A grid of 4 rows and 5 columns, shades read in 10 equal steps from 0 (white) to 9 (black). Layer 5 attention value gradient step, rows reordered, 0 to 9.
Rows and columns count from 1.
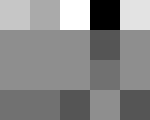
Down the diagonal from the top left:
2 4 4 4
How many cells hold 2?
1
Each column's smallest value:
2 3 0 4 1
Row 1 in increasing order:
0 1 2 3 9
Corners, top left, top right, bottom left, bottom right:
2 1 5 6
